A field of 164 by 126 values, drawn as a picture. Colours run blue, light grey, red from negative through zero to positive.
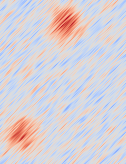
The halves do not mirror each other. No single row or column stands out from its neighbours. Two bumps rise from the field. Overall the values sit about 50% of the way up the scale. The values are skewed, with a long tail toward high values.
